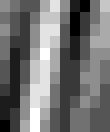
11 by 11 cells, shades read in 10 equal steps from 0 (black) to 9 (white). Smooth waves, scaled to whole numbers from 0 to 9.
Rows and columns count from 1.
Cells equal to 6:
10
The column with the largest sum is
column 5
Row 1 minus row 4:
1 2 1 -2 -2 1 2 0 -3 -2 1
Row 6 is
3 1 3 7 8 6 2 2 4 5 4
